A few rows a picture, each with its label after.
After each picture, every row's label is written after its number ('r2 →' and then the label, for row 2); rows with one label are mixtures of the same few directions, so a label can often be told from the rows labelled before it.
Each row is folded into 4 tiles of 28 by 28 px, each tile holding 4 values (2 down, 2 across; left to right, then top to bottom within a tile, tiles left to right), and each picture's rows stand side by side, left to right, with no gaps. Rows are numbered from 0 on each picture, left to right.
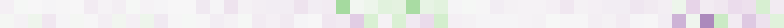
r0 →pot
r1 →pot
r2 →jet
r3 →jet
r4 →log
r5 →jet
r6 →pot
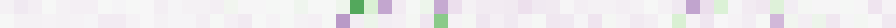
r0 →log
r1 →log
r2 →jet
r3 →log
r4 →jet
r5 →pot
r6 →log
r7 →pot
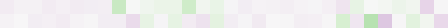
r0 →jet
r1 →jet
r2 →pot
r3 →pot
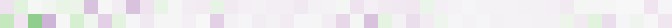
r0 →pot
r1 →log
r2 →jet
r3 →pot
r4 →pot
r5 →pot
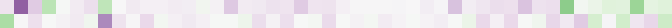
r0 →log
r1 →pot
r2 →jet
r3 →pot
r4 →jet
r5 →jet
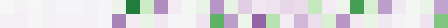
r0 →jet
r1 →log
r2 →pot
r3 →log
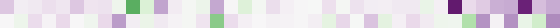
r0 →jet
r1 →log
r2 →log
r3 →pot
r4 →jet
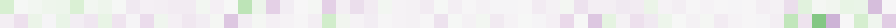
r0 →jet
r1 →pot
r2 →log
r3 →log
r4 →pot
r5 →pot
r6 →pot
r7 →pot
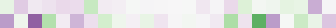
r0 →pot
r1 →pot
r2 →pot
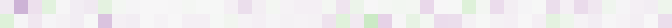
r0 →log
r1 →jet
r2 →log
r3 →pot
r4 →log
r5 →log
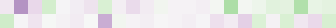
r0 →log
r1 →log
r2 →jet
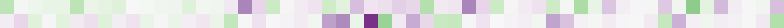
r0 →jet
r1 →jet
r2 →log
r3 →pot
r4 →log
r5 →log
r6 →log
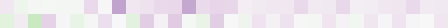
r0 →pot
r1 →jet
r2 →jet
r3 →jet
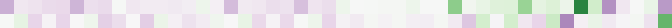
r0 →jet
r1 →pot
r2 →jet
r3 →jet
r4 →jet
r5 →log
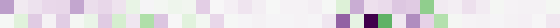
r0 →jet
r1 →pot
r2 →log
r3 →pot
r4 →log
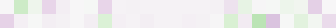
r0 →log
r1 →pot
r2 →pot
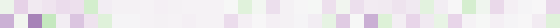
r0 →pot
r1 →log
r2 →log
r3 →pot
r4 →log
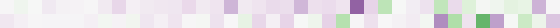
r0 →log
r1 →jet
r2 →jet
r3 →log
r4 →pot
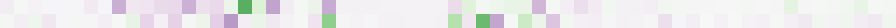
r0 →pot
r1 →jet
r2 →log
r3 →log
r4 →pot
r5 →log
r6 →jet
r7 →jet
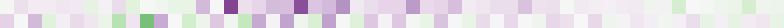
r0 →pot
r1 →pot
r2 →jet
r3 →jet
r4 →jet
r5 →pot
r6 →jet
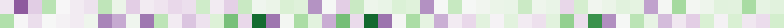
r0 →log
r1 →pot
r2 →pot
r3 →pot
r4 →jet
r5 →pot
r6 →jet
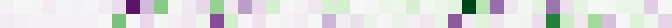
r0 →log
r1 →log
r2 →log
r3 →jet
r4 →log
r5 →pot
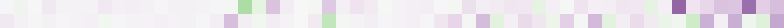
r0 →log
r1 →log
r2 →log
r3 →log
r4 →pot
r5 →pot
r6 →jet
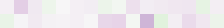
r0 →log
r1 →pot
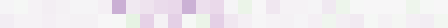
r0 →log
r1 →jet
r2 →log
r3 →jet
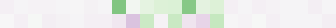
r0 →pot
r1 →jet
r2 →pot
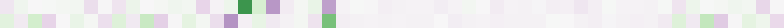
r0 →pot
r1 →pot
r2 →log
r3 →log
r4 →log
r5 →log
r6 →pot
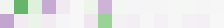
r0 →log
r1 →jet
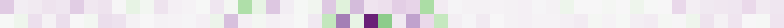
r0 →jet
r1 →log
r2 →log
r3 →pot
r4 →pot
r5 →jet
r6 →jet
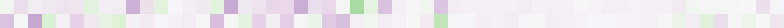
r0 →pot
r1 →log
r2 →jet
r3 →log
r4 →jet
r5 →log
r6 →pot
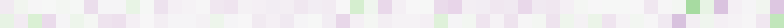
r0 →pot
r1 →log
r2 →jet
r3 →log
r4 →jet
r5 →pot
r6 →log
